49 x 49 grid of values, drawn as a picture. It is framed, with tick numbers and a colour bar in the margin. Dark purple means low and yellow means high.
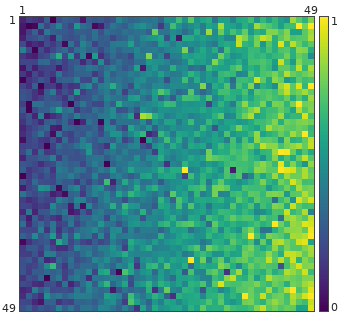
No row or column stands out. The ninth with the highest average is the bottom right. Fine speckle covers the field. The field climbs toward the right. No regular stripes run through it.
